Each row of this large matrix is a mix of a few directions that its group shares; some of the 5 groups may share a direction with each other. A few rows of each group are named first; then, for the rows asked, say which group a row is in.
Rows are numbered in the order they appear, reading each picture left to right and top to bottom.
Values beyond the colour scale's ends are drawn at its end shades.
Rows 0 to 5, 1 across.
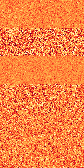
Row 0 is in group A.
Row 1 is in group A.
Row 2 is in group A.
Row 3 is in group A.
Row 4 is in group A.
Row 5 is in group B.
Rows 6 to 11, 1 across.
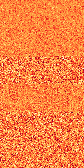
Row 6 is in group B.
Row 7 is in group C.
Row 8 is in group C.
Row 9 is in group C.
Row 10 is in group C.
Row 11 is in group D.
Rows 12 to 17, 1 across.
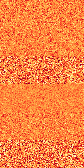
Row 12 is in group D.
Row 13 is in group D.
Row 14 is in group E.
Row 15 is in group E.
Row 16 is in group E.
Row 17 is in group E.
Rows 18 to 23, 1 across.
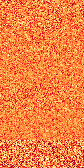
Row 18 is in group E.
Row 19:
A
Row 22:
B
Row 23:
B
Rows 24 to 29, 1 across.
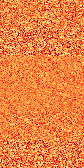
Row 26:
B
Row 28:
A
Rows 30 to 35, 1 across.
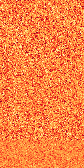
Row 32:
A
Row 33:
A
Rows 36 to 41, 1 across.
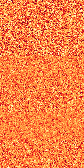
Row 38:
D
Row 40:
B
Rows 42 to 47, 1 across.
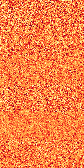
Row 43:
E
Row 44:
E
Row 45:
A
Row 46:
A
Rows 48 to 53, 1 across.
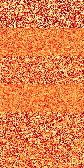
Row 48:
D
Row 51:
E
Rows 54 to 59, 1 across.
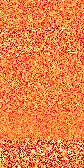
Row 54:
A
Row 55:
A
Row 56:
B
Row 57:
A
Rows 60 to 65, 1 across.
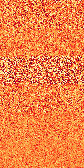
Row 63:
E
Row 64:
C
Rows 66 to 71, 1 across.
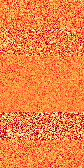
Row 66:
D
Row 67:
A
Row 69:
E
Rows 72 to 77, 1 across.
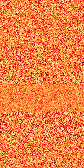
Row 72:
C
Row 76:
E
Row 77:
A
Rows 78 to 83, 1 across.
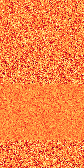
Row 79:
A
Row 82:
A
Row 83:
B
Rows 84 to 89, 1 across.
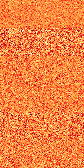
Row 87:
C
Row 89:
A
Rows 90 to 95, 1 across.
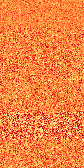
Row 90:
E
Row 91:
B
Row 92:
C
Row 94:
D
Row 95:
B
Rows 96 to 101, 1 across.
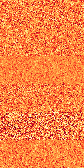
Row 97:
B
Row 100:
A
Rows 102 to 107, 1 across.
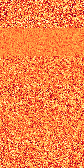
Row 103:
E
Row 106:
A
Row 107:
C
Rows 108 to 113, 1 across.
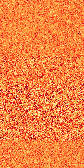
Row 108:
D
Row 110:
A
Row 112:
C
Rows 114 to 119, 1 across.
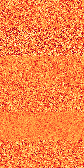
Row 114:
A
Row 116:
B
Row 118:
C
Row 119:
E
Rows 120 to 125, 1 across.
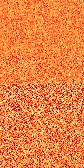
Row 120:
D
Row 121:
D
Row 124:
A
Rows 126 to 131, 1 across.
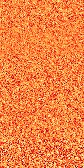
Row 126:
E
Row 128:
A
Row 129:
D
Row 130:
B
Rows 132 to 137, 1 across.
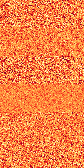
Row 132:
A
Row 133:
D
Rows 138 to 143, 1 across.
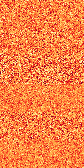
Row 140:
E
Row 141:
A
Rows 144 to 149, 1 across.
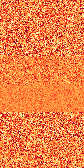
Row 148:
E
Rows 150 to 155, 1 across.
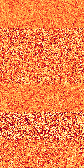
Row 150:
A
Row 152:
E
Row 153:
E
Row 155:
E
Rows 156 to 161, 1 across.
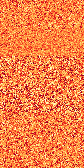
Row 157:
A
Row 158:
D
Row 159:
B
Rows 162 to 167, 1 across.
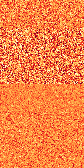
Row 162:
D
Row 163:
B
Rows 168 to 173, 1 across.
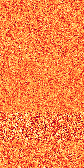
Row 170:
C
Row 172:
B
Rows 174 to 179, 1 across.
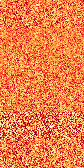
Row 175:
B
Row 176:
D
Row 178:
A
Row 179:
B
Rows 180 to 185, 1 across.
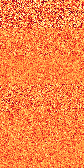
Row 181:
D
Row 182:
E
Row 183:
A
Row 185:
A
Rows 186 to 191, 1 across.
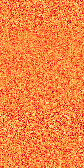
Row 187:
C
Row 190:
C
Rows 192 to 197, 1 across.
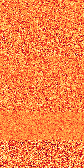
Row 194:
D
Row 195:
A
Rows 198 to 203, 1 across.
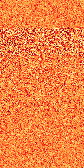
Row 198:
B
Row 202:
E
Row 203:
A
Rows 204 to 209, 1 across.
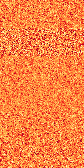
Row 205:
E
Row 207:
D
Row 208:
E
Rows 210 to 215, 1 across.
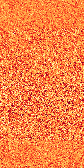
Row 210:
A
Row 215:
C
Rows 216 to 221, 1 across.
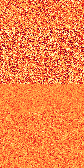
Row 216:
A
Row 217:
D
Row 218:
C
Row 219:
A
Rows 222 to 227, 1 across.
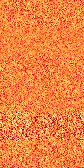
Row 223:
E
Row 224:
A
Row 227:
B
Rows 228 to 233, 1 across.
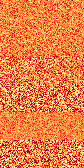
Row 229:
A
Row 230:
A
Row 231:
D
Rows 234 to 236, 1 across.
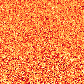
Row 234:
B
